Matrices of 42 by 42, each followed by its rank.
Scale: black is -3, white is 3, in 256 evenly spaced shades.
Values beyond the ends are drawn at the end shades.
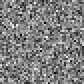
full rank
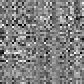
five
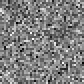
full rank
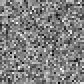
full rank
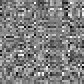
five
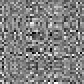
five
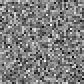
full rank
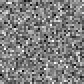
full rank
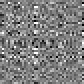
five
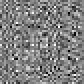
five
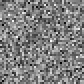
full rank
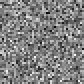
full rank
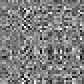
five
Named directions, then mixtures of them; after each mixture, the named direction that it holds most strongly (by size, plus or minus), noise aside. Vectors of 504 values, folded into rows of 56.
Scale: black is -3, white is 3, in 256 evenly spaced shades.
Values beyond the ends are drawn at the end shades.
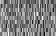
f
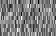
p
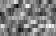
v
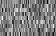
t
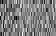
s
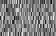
s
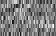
t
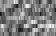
v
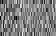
s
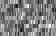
v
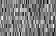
t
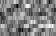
v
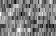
v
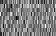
s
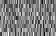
f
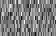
p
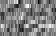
v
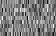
t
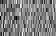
s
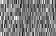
s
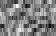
v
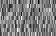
p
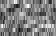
v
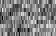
v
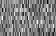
t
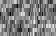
v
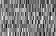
f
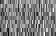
f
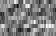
v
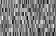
t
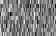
p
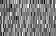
s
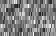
v
